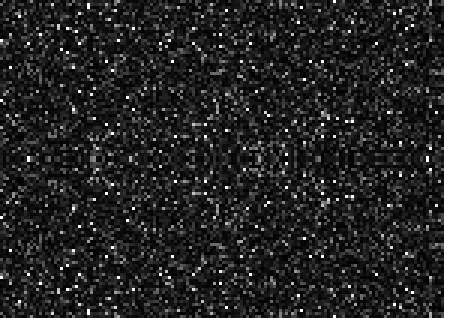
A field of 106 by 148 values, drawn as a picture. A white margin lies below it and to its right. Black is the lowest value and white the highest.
There are no regular stripes. The texture is fine-grained noise. No overall slope runs across the table. The values are skewed, with a long tail toward high values. It is mirror symmetric from top to bottom.
